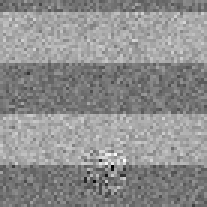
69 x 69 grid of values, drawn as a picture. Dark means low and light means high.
Horizontal stripes repeat 2 times down the table. An odd patch, rougher than its surroundings, sits in the bottom middle. Values change most from cell to cell in the bottom middle.
